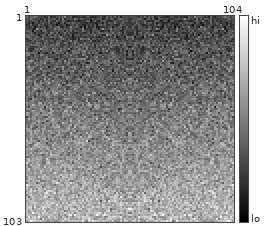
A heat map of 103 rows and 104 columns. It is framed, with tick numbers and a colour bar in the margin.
Odd rows or columns: none. Stripes: none. Mirror symmetry: left to right. Slope: up to the bottom.
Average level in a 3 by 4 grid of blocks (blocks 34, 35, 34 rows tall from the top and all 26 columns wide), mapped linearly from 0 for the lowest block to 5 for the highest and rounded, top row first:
0000 / 3223 / 5555
